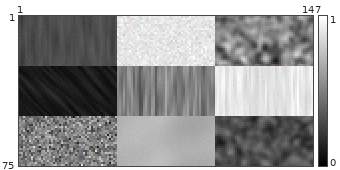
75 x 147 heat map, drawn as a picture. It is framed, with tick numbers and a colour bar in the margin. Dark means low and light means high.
It is made of 3 by 3 panels. Panel 1,1: low, streaked downward, faint in contrast. Panel 1,2: very high, fine-grained, faint in contrast. Panel 1,3: middling, blotchy, strong in contrast. Panel 2,1: very low, slanting down to the right, faint in contrast. Panel 2,2: middling, streaked downward. Panel 2,3: very high, streaked downward, faint in contrast. Panel 3,1: middling, fine-grained, strong in contrast. Panel 3,2: high, smooth, faint in contrast. Panel 3,3: low, blotchy.
